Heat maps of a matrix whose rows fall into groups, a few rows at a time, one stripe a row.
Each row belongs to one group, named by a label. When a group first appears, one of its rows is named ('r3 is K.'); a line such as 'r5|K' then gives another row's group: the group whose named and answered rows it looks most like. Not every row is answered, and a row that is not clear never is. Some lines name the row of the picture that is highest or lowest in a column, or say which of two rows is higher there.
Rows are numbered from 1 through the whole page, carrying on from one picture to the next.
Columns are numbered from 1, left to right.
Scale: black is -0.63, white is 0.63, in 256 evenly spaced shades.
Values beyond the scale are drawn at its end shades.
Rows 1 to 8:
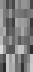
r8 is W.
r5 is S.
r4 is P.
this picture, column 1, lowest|8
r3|P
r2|S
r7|W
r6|P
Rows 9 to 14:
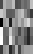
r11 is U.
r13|S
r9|W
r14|U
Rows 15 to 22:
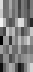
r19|U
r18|W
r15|S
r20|S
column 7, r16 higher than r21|No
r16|S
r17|P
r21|U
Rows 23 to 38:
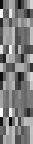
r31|W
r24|S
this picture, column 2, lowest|29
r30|P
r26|W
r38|W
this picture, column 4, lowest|36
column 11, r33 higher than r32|No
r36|U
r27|W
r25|U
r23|W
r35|S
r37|W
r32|W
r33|S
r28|S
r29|W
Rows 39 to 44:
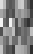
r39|P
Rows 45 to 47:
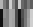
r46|W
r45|S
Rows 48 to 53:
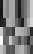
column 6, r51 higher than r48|Yes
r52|S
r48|W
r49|W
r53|P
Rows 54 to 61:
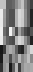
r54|P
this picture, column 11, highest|59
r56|P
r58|P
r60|U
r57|S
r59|W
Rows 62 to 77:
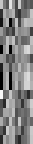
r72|S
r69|U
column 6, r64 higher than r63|Yes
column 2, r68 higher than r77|No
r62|S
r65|P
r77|W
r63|W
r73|W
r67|U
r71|U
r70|U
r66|W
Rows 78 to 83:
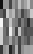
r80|S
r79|W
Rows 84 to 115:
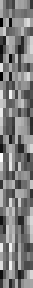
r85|S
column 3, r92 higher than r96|Yes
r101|S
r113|S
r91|S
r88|W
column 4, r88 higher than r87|Yes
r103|P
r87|P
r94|S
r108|W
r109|W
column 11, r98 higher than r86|No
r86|U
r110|W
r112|S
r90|U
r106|S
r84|P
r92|U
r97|P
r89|W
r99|U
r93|P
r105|P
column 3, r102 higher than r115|No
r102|S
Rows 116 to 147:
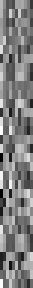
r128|U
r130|S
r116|P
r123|P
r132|P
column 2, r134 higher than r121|Yes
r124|P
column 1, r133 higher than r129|No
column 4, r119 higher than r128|Yes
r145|U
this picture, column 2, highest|120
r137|U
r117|S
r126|S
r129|S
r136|S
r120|P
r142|P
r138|W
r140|W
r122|U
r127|P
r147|S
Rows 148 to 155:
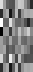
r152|S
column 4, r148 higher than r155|Yes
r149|U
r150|S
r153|P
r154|S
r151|U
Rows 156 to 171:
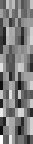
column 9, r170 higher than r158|No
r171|S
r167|W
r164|U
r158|U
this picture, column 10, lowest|171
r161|U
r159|W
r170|W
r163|P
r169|W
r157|S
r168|P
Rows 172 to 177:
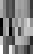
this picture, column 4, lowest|175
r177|S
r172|P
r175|U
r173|P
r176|P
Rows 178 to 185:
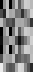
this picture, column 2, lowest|179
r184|W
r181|U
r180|P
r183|U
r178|U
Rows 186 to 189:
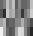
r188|P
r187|W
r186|W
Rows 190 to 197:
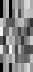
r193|S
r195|S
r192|P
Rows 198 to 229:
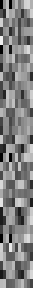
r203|U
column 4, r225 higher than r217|Yes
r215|U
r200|S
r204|W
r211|U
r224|U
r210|P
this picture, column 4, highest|225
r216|S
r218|P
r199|W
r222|W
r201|U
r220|P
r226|P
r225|S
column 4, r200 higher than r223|Yes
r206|P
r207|U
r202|S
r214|W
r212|U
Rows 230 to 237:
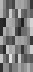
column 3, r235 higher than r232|Yes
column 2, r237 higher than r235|Yes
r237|U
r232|W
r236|S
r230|P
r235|W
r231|S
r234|P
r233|W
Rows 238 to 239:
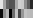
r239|U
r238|P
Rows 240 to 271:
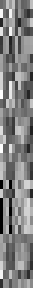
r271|U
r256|S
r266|S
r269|P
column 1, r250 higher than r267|Yes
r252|S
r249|S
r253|P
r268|P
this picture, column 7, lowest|242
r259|P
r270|S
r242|W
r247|S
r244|U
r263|U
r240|W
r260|U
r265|U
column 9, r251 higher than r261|No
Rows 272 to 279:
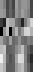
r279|P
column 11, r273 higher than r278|Yes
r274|W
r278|P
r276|S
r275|U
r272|P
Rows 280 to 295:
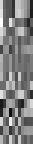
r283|P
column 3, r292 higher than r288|Yes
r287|S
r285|U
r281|P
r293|S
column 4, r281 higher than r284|No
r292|U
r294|U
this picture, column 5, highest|289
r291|W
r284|S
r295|S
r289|W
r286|S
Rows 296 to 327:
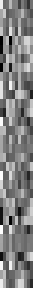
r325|S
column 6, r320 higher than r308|Yes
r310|P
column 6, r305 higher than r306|No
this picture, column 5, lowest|306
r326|P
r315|S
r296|S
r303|U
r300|U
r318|W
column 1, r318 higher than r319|Yes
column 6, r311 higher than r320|No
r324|W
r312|S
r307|W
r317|P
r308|W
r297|P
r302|W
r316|S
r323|S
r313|P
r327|P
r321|S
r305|S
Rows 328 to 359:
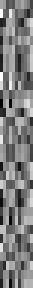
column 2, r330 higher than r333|No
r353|P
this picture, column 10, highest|339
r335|W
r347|W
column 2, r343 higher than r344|No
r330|W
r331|W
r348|P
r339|U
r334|W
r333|W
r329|S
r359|U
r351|U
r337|S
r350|W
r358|U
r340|W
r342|S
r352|U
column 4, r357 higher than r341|Yes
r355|S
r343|S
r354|W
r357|W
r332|U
